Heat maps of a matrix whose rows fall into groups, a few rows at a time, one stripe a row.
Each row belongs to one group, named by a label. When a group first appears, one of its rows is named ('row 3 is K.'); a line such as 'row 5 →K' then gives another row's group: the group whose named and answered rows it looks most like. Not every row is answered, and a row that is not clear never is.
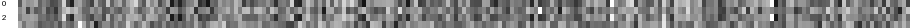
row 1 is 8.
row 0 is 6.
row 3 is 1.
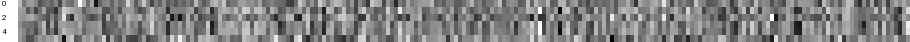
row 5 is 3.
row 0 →1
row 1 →8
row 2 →6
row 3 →8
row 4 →8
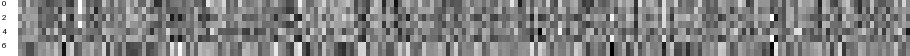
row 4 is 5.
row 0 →1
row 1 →1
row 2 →6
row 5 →6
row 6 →3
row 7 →3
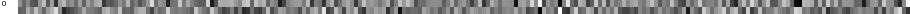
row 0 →8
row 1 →5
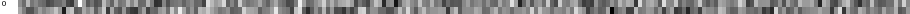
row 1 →3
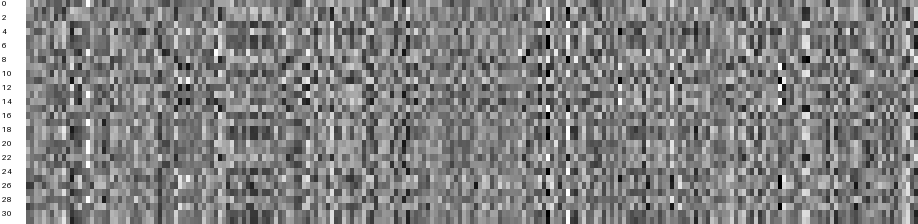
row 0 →1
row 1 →8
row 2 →8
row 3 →5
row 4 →3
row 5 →5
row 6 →5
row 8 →8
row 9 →6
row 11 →3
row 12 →6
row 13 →1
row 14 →6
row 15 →8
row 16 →5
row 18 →5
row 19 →5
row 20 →1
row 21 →1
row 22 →8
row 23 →1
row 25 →3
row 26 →3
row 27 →5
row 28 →1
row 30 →5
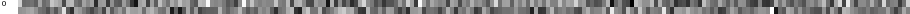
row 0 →3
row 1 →6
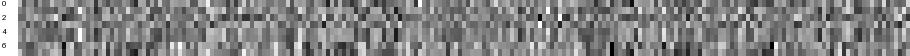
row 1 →1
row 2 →5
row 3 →8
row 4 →1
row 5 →1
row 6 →3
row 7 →3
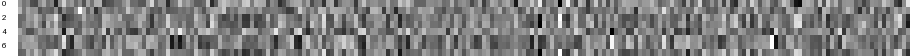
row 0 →8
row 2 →5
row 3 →5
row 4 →3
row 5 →6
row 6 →6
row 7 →5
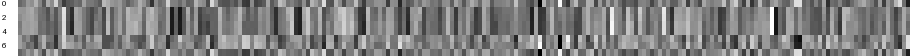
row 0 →5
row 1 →6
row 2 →6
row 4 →6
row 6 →8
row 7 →5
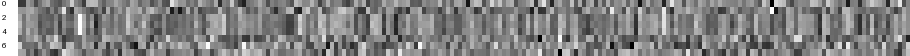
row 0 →3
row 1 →6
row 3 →1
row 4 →1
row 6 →3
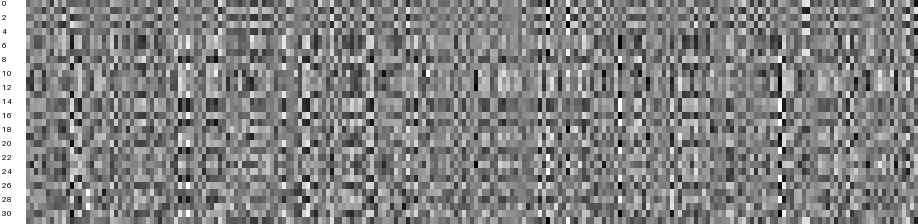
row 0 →5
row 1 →8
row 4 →5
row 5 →3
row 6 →3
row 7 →5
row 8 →6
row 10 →3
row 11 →3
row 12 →3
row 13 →3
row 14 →6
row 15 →6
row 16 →3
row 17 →6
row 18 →8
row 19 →3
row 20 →3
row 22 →8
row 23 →3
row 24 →8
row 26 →3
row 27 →1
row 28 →6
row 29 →1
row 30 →3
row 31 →5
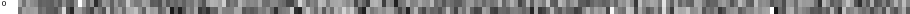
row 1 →6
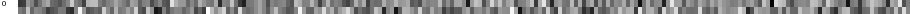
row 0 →3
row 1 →1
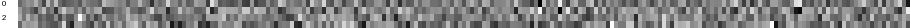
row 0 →5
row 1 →8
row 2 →1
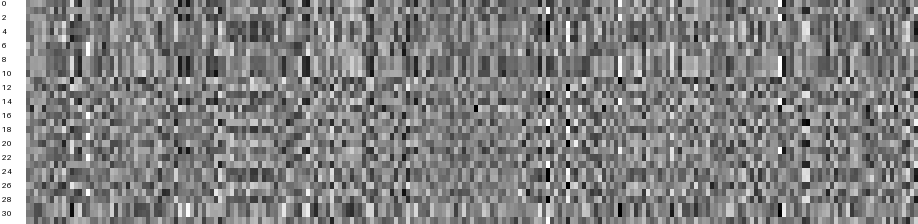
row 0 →6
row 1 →8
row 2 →6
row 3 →5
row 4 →5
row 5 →5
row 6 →1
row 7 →1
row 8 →6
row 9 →6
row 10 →6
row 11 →3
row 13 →5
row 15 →3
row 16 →1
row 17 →8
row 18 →5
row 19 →1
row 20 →8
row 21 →6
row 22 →1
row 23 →8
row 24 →5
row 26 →8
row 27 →1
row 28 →5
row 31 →8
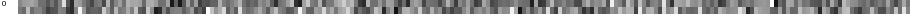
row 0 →6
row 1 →1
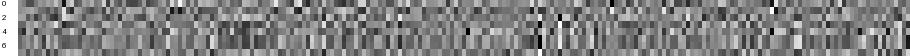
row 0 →3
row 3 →5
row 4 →3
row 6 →5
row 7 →8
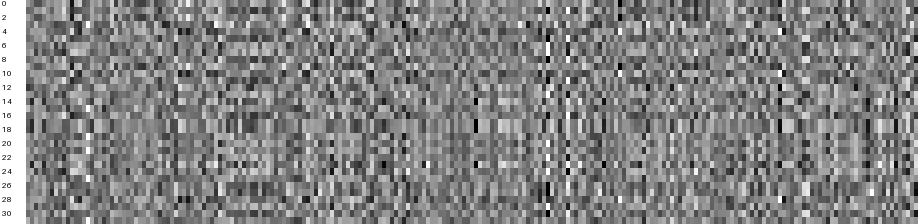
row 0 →3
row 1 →5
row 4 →6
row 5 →5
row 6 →8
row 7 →8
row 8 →5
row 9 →3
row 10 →6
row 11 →5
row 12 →3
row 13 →8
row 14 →3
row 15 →1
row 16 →5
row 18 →3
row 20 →8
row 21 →1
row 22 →8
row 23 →3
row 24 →8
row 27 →5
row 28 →6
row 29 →8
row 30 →5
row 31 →1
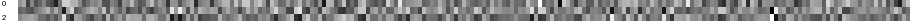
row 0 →8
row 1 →3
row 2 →6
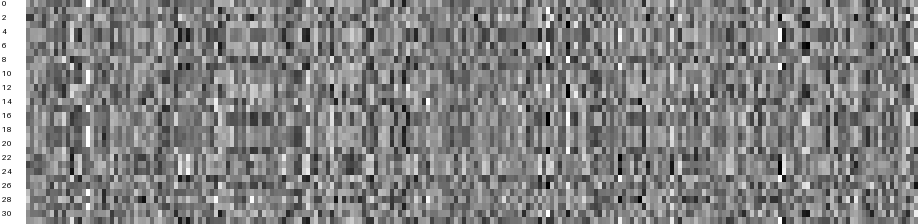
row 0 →1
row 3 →8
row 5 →6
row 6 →8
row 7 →8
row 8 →5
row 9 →6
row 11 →1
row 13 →8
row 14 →3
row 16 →5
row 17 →5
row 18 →1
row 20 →1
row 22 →3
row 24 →3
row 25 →6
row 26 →5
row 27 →1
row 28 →3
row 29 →1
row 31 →6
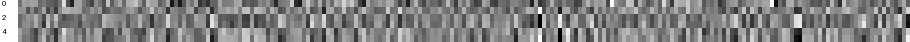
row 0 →6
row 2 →5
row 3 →5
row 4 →8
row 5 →8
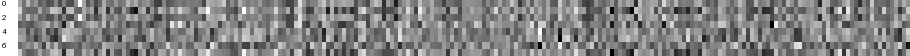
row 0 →1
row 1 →3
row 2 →1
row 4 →8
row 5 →8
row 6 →5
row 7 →3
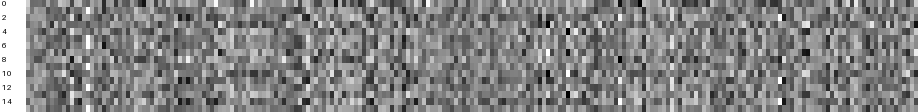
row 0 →3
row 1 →1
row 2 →6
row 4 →8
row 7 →8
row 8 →3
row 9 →1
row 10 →5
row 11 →6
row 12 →1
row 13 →8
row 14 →6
